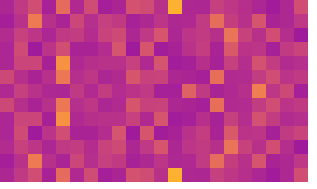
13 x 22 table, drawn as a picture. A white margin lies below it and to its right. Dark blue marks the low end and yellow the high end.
The values are skewed, with a long tail toward high values. No overall slope runs across the table. The centre is the calmest part. The top and bottom halves mirror each other.
